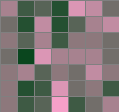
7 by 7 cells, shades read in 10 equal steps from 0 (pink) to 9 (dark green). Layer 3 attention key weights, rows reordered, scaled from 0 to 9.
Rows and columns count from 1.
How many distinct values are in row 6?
5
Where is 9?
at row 4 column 2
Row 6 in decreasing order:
8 7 7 5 4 4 1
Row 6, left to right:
4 8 7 1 5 4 7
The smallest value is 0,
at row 7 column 4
